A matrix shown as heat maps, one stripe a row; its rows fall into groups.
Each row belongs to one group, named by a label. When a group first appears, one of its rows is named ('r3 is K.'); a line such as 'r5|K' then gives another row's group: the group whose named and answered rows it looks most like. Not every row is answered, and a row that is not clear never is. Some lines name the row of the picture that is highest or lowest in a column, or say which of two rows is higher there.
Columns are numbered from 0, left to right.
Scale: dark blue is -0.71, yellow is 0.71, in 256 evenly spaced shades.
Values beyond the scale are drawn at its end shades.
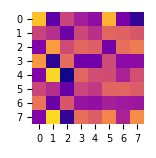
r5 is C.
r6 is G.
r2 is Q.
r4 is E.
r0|G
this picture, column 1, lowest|3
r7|E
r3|G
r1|C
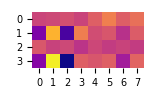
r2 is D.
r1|E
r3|E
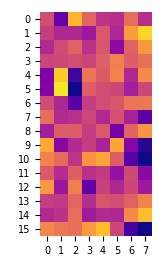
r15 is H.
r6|C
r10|H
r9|G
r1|C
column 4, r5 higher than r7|Yes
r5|E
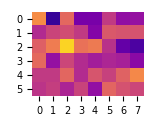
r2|H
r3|G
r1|C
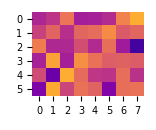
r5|Q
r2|G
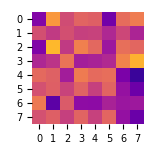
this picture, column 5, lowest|0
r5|H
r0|Q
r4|H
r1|D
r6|G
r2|Q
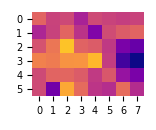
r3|H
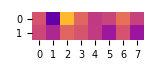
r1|D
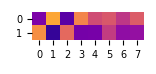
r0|E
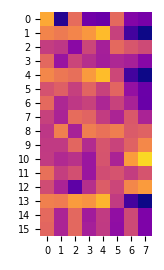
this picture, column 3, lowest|0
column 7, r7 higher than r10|No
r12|C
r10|C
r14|D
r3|G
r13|H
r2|C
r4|H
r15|D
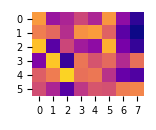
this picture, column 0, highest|2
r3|E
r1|H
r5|C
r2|G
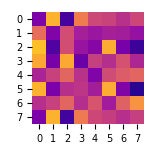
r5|G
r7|E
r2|G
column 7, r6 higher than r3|Yes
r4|C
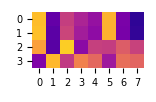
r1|G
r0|G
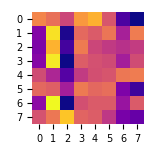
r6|E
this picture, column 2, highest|7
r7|H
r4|C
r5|H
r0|H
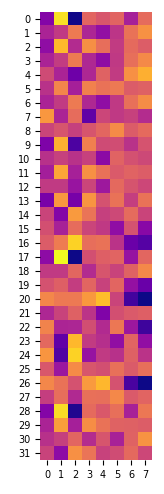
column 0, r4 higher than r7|No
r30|Q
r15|D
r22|G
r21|C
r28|E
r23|D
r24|D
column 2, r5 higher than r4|Yes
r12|C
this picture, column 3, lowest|7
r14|D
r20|H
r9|E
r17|E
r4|C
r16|H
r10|C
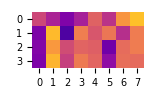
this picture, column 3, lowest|0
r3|Q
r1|E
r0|C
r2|Q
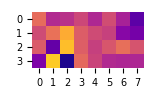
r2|D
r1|H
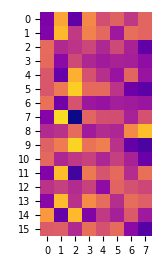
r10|G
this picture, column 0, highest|14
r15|H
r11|E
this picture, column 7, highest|8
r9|H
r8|C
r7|E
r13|Q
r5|H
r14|D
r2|G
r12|C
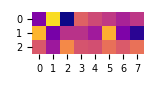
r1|G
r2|D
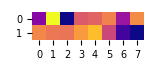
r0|E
